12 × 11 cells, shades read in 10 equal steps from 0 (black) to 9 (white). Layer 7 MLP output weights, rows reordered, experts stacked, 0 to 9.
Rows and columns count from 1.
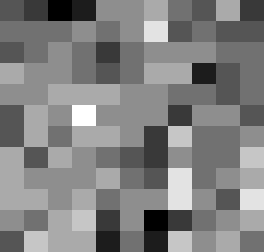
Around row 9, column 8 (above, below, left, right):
5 8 3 4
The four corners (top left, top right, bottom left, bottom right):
3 2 3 4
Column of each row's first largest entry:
7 7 3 1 3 4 8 11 8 8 4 2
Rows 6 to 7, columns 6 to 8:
5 5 2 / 5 2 7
